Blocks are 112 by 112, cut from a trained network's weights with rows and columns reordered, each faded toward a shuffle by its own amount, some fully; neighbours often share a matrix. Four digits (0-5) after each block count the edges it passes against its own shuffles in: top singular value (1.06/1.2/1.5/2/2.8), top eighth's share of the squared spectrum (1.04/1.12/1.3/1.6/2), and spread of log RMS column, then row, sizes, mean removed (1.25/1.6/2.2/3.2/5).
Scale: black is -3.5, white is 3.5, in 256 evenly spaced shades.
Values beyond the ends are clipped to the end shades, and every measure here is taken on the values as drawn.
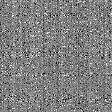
3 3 0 3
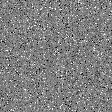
0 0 0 0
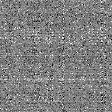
3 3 3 1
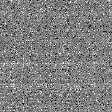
2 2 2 0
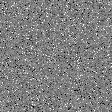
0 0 0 0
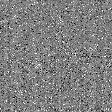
2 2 0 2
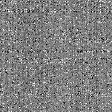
3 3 0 3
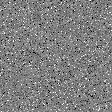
0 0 0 0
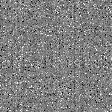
2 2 0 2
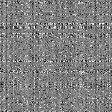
4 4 1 4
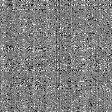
3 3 0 3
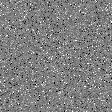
0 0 0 0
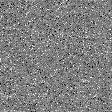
0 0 0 0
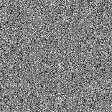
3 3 1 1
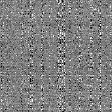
3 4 4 1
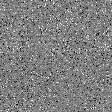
0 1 0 0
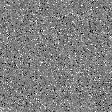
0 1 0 0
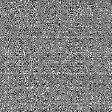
3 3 3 0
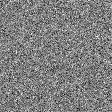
1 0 0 0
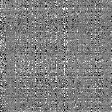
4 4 4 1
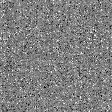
1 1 0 1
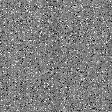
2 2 0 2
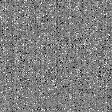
2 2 0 2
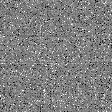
2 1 1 0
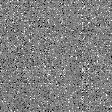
2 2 2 0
